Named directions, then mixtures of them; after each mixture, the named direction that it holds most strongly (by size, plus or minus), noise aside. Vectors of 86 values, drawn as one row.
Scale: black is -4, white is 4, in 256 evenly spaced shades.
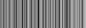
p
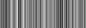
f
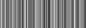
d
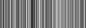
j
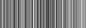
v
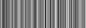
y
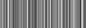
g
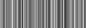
d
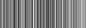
v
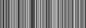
j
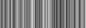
j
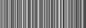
p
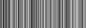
f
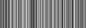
j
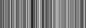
j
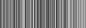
v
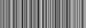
p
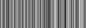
d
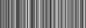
j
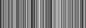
j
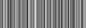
g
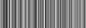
y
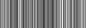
f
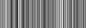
f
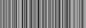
p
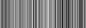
v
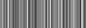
g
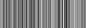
p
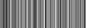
y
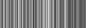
v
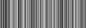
f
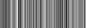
f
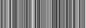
j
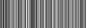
j
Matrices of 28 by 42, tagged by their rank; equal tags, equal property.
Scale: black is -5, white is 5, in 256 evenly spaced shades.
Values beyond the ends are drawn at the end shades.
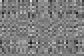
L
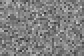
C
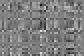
L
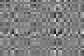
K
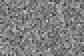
C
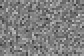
C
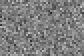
C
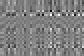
K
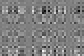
K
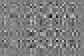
L
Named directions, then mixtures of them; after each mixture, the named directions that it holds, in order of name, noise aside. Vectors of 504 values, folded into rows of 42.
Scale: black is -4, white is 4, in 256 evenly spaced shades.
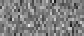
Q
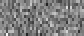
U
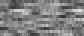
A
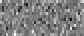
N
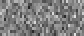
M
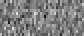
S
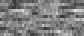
A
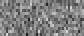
U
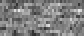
A, N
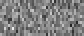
Q, S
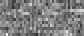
A, U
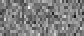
M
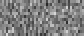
S, U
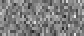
M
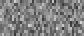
M, Q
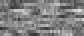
A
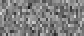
M, U
